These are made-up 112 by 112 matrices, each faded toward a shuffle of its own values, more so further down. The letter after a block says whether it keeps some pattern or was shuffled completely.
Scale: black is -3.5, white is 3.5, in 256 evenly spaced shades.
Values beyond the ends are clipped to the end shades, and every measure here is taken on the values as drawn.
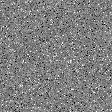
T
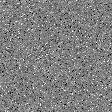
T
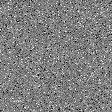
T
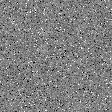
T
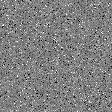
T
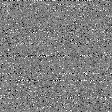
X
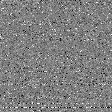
X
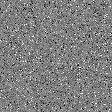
T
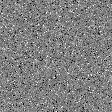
T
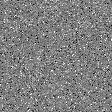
T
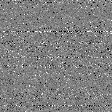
X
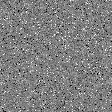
T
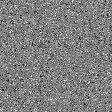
T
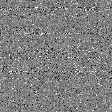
X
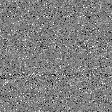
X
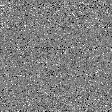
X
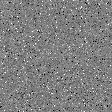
T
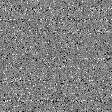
X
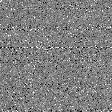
X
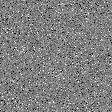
T
